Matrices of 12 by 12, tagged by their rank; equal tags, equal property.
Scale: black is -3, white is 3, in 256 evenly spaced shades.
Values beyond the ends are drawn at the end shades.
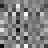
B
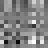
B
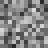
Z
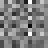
B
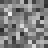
Z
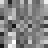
B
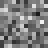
Z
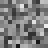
Z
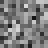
Z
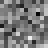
Z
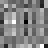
B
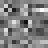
B
